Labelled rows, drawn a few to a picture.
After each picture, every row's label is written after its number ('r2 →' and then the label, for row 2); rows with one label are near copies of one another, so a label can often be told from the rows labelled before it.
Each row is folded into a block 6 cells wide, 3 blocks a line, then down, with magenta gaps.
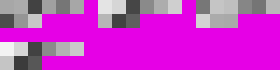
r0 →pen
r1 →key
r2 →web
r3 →key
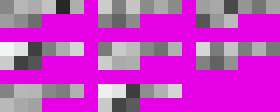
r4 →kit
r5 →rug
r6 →pen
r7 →key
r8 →web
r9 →rug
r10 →web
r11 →key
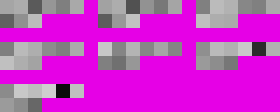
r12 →pen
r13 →pen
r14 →web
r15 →web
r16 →rug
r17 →kit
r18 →kit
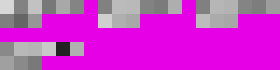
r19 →rug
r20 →web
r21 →web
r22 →kit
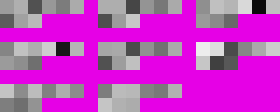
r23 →pen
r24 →pen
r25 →kit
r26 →kit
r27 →pen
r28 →key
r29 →rug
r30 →web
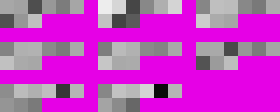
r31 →pen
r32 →key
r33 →web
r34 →web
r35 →web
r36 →pen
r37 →kit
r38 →kit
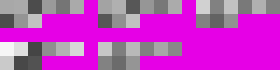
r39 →pen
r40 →pen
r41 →rug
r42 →key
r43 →rug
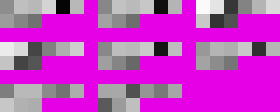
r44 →kit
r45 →kit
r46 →key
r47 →key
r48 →kit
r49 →kit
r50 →web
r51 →pen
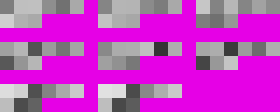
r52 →web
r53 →web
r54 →rug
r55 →pen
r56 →kit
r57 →pen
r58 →key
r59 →key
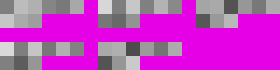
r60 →web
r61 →rug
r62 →pen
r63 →rug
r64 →pen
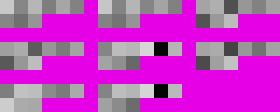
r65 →rug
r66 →rug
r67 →pen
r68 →pen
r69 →kit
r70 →pen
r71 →web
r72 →kit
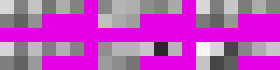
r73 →rug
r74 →web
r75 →rug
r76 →rug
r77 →kit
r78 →key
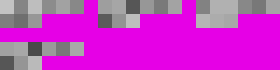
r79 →rug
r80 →pen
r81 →web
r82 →pen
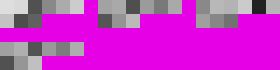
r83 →key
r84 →pen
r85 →kit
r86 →pen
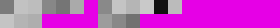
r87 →web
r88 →kit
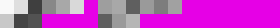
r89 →key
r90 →pen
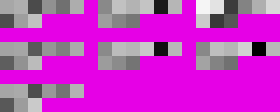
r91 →pen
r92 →kit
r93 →key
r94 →pen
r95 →kit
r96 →kit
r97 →pen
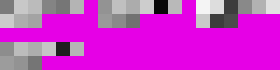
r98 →web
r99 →kit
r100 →key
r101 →kit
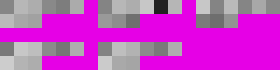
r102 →web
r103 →kit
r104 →rug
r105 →web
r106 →web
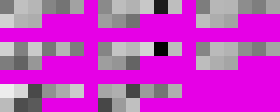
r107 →web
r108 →kit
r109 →web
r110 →rug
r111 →kit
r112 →web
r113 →key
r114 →pen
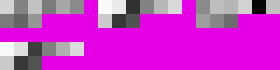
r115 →rug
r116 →key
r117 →kit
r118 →key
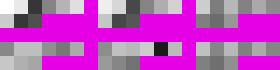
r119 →key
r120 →key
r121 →rug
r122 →web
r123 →kit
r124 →rug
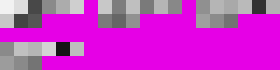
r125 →key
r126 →rug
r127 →kit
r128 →kit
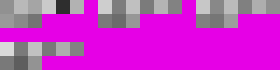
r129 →kit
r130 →rug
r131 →rug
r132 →rug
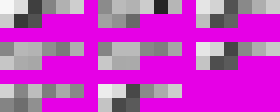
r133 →key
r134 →kit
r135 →key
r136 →web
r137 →web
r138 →key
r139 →rug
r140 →key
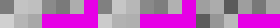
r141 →web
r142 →web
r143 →pen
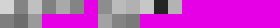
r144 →rug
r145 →kit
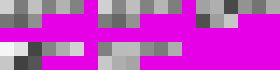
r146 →rug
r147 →rug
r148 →pen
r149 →key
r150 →web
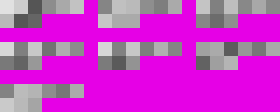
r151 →key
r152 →web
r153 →rug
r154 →rug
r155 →rug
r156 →pen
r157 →web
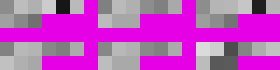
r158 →kit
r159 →web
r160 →kit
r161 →web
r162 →web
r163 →key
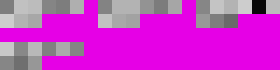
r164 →web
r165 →web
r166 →kit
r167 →rug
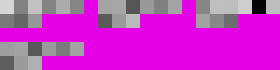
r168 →rug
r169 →pen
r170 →kit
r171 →pen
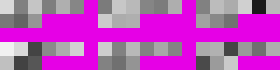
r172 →rug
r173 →web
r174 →kit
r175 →key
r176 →rug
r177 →pen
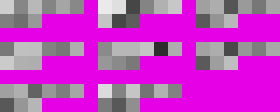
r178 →rug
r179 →key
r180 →pen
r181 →web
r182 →kit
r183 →pen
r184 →pen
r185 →rug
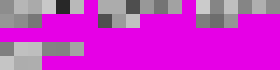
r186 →kit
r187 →pen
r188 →rug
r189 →web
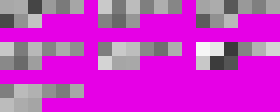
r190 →pen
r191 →rug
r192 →pen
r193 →rug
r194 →web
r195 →key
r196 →web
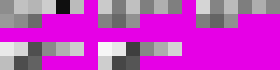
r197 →kit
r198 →rug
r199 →rug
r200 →key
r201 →key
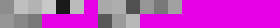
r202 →kit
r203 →pen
